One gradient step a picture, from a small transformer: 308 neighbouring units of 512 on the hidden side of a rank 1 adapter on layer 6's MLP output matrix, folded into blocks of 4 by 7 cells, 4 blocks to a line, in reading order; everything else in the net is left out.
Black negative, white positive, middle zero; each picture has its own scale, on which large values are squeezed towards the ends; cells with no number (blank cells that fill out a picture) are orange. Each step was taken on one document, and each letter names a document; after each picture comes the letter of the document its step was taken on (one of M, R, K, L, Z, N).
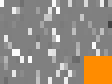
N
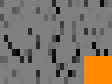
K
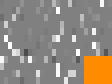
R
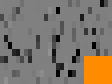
K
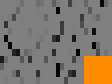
R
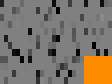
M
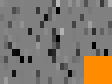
N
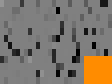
K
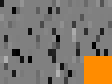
N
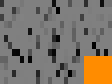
M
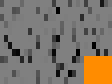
K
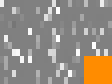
N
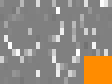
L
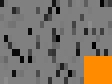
N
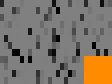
M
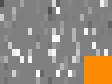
M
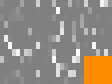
L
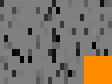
M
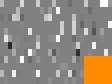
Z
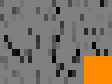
K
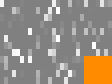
N
